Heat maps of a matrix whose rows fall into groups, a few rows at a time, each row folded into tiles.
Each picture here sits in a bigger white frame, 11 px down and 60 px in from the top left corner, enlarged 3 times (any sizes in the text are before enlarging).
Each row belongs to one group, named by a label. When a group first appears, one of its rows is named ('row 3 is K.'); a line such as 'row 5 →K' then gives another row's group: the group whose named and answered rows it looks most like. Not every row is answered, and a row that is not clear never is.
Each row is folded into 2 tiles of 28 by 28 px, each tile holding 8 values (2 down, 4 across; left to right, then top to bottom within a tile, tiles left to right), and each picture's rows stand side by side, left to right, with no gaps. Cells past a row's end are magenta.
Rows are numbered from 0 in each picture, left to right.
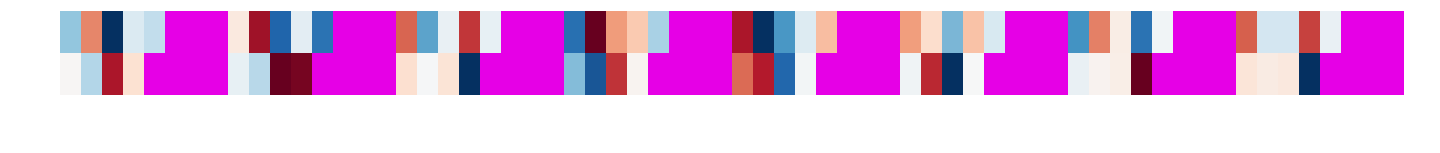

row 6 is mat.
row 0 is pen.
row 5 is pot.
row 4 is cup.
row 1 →pen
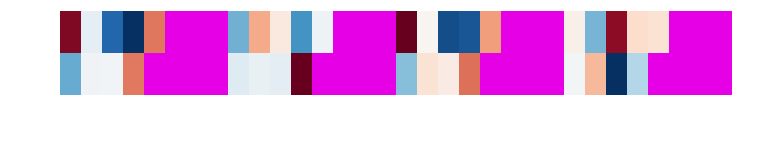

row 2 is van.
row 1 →mat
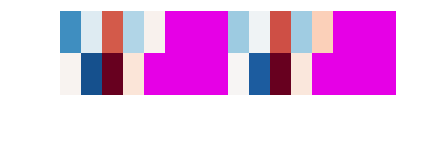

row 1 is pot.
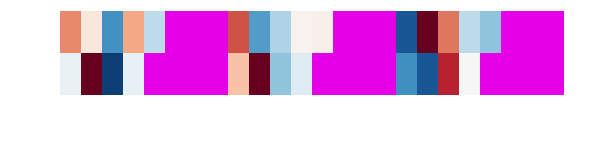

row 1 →cup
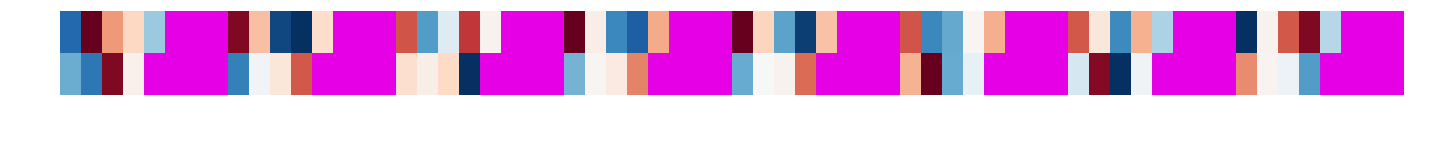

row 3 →van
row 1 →van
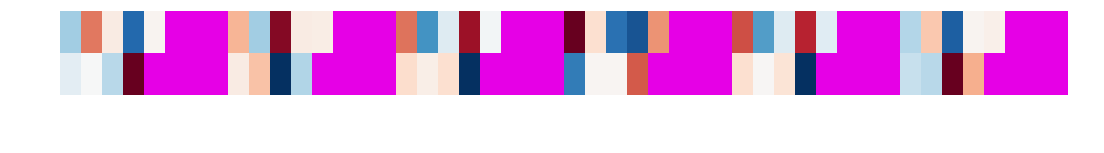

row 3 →van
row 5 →pen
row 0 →mat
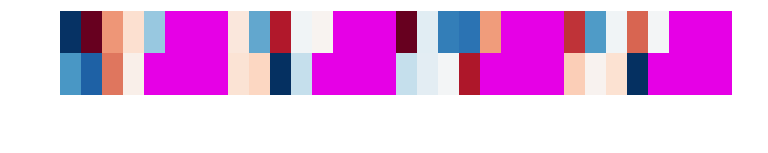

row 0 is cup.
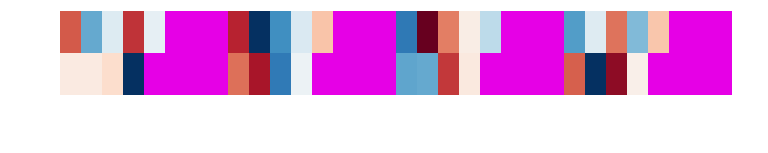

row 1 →cup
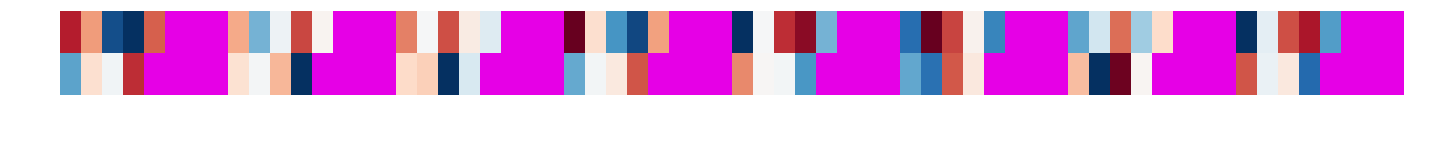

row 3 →van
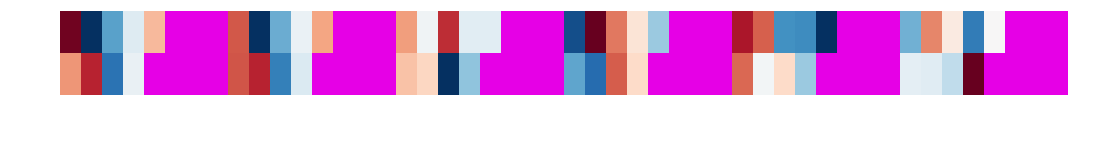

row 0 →cup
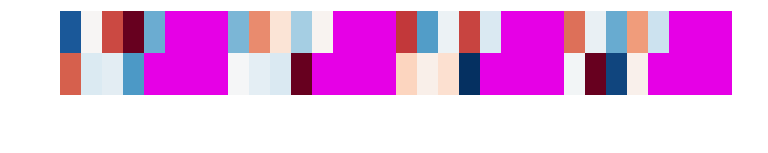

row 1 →mat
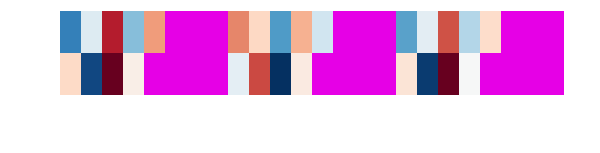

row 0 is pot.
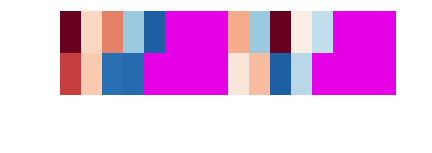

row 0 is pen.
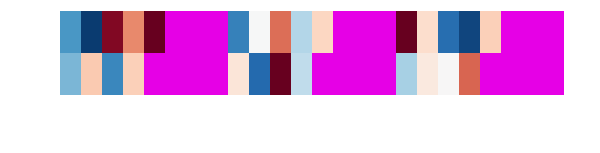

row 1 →pot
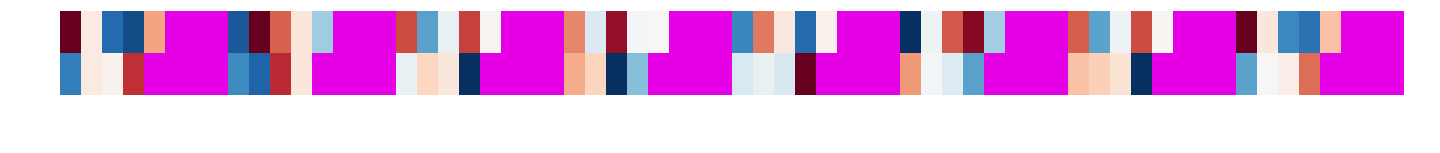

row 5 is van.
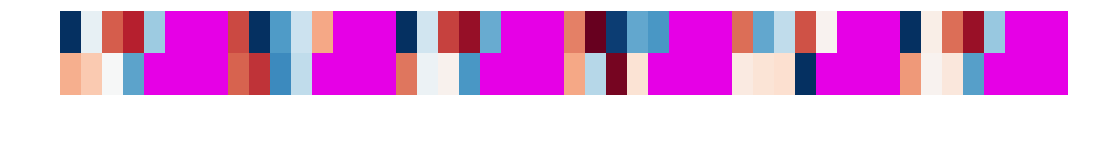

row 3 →pen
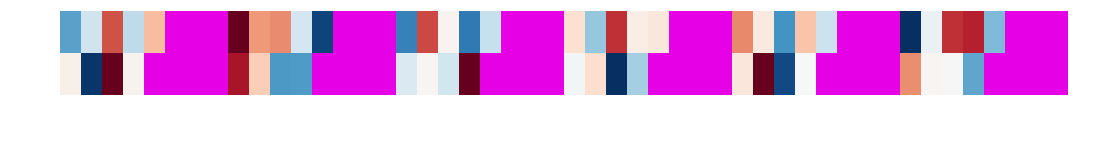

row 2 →mat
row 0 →pot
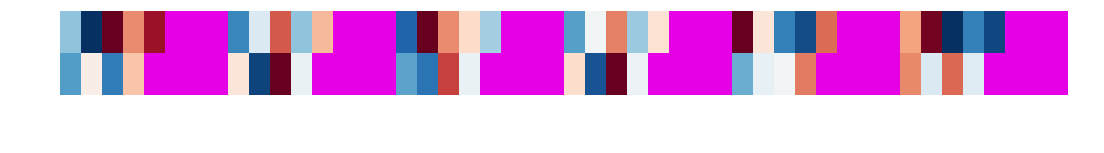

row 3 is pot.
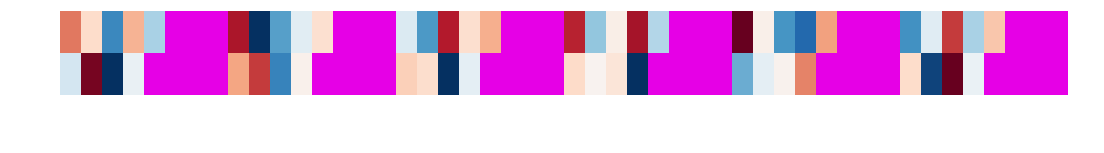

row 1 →cup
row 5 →pot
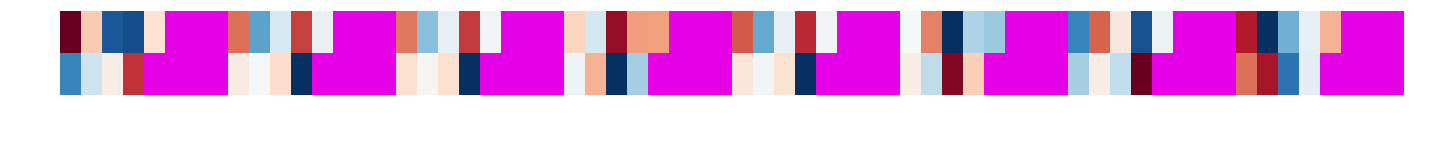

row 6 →mat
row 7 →cup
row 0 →van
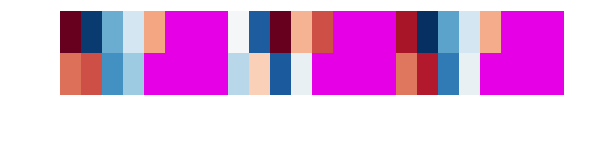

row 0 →cup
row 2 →cup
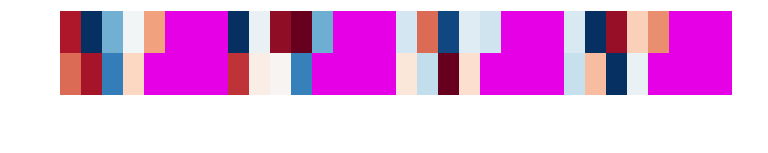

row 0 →cup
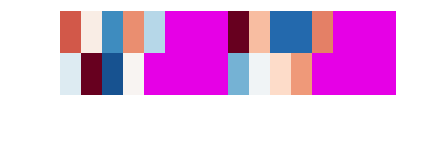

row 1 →van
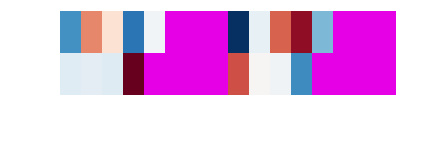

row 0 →mat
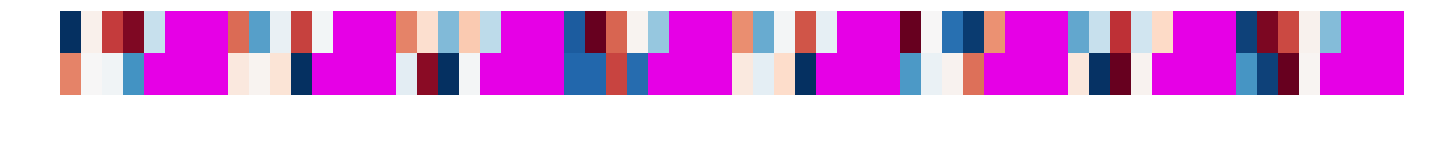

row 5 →van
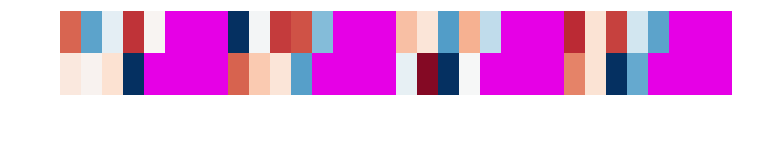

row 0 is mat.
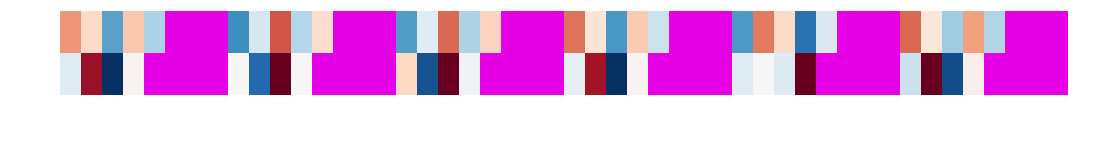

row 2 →pot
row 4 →mat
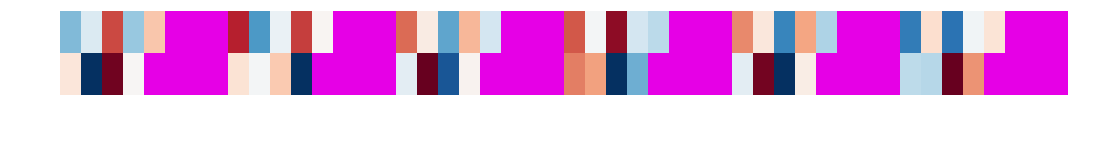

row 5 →pen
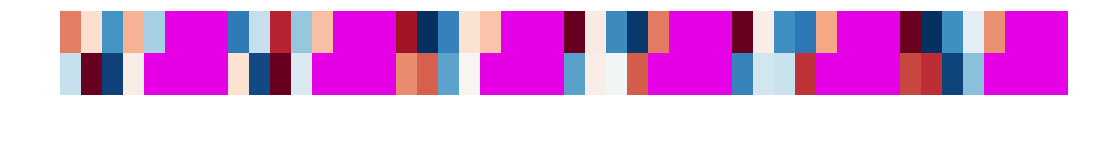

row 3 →van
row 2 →cup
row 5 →cup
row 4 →van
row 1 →pot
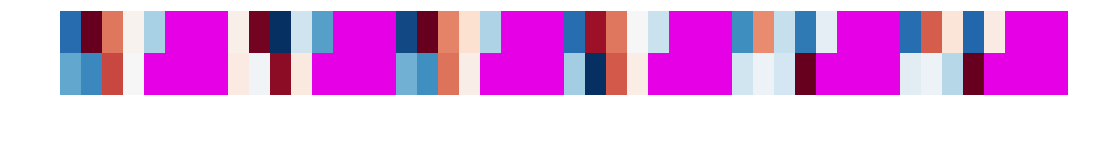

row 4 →mat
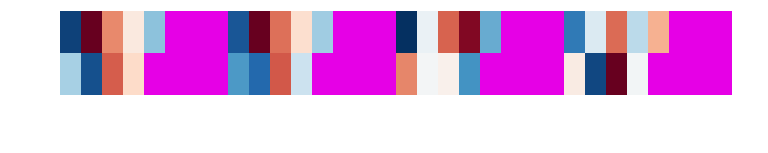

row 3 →pot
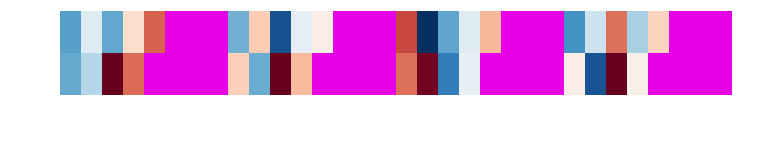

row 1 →pen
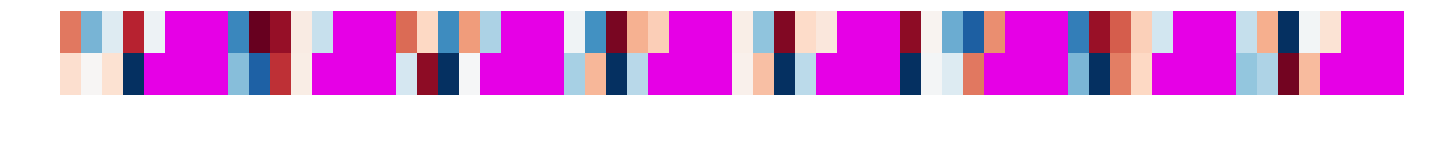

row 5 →van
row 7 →pen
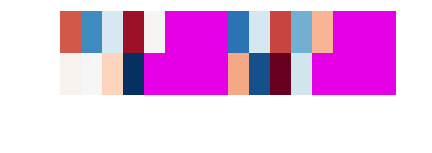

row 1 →pot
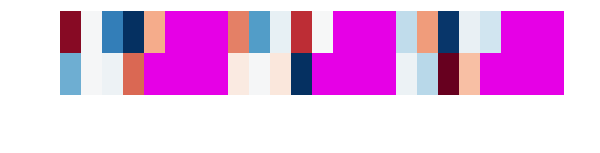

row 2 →pen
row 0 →van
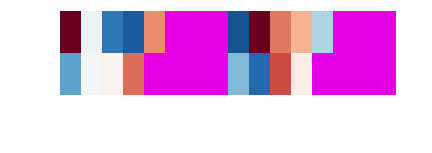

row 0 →van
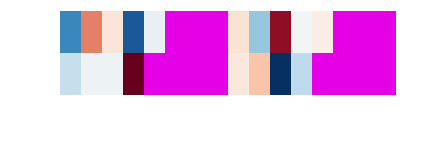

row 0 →mat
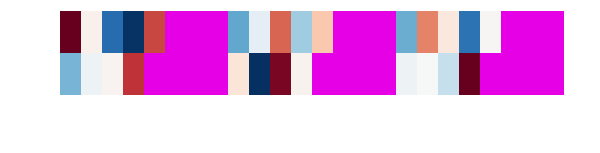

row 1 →pot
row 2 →mat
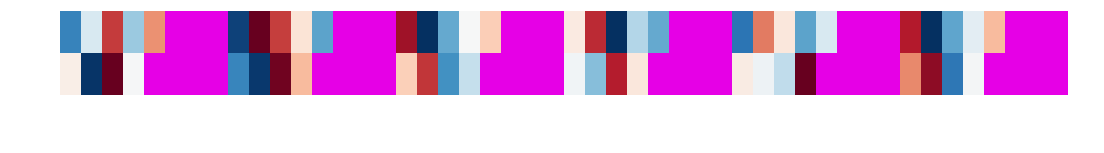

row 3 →pen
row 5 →cup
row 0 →pot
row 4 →mat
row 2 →cup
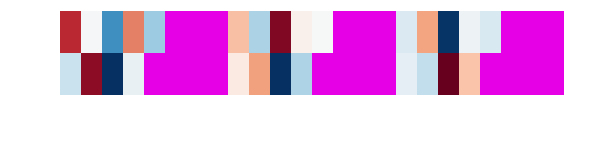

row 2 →pen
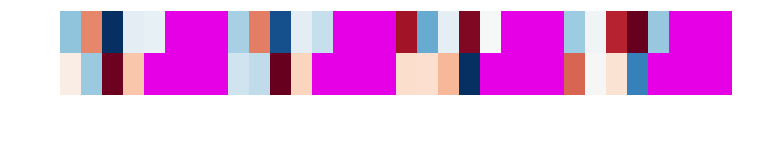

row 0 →pen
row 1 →pen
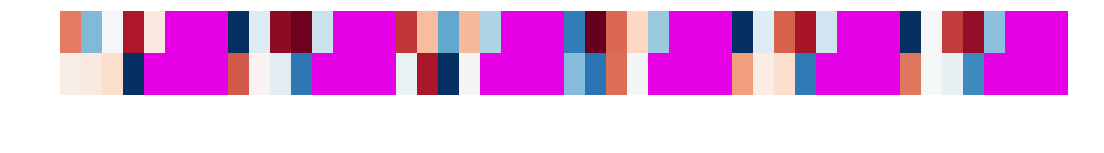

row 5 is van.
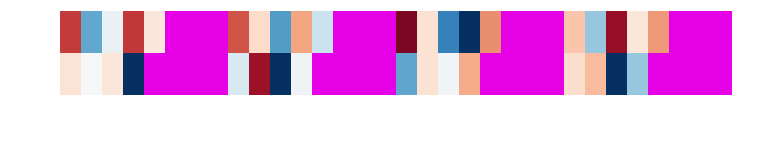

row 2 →van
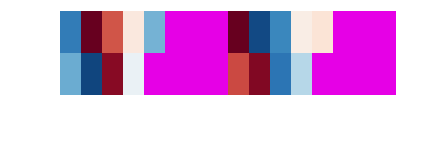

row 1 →cup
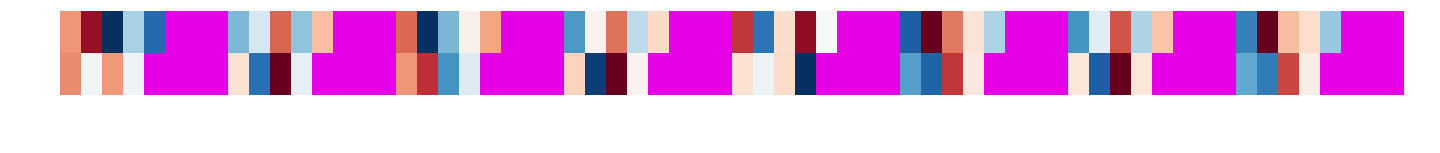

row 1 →pot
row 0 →pen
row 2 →cup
